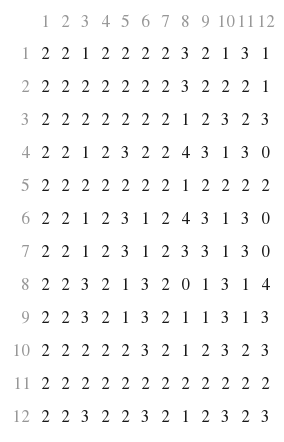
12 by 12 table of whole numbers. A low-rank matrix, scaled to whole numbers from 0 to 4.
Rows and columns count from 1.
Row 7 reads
2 2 1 2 3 1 2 3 3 1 3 0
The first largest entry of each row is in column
8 8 10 8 1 8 5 12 3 6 1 3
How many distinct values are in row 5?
2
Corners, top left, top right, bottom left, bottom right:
2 1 2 3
